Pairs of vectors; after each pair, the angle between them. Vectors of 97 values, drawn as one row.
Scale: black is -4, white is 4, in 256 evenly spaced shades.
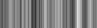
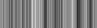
nearly opposite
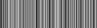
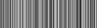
partly aligned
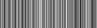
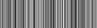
partly aligned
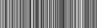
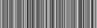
orthogonal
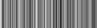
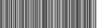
partly opposed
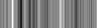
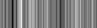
nearly opposite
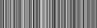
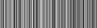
nearly parallel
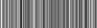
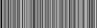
nearly opposite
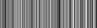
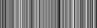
nearly parallel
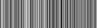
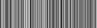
nearly parallel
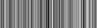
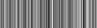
nearly parallel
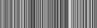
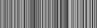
nearly parallel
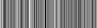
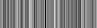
nearly parallel
